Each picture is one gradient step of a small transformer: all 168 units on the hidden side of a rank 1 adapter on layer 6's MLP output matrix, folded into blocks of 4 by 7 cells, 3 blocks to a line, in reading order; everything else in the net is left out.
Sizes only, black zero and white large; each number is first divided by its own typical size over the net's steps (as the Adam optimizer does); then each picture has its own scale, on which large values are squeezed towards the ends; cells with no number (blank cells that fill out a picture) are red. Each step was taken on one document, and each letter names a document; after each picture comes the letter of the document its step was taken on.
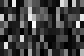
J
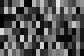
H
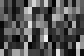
H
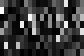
J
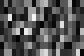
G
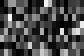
G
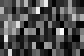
G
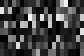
J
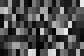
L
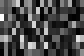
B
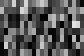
H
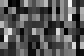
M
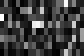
B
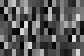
B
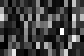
B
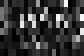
J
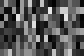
M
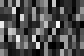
M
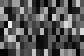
M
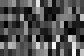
L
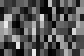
M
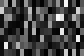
J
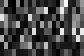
B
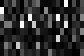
J
